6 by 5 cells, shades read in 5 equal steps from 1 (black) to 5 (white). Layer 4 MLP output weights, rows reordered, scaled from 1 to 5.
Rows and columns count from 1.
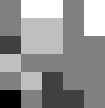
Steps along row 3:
up same down same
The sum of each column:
16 23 20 17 22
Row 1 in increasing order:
3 3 5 5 5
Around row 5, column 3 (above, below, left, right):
3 2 4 3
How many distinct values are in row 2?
3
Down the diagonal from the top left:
3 4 4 3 3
